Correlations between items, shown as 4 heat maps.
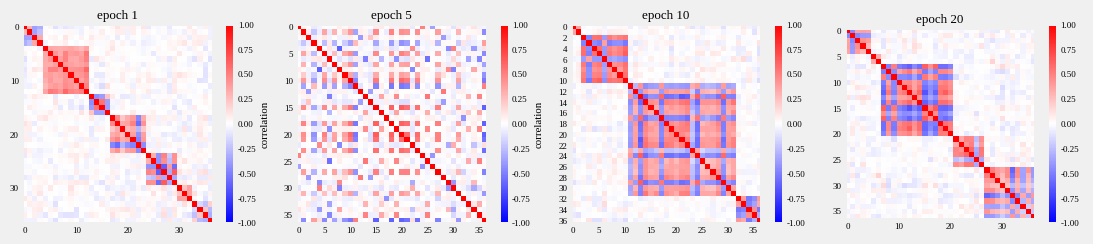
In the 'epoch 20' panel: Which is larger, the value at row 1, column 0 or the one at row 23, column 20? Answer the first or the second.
the second
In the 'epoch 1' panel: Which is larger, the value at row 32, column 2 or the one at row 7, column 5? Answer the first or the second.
the second
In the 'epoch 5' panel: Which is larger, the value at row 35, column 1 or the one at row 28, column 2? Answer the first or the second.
the first
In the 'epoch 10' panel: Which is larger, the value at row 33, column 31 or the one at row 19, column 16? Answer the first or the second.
the second
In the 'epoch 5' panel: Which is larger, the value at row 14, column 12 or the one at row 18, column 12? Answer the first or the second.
the second
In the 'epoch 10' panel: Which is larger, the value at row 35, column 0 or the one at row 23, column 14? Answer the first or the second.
the first
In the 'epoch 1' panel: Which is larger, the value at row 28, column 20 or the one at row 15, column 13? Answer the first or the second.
the first
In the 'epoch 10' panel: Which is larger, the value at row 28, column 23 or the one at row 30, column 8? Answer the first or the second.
the second
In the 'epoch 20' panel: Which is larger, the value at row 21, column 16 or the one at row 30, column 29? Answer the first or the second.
the second
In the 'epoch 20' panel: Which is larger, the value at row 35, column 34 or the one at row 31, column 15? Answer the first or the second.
the second
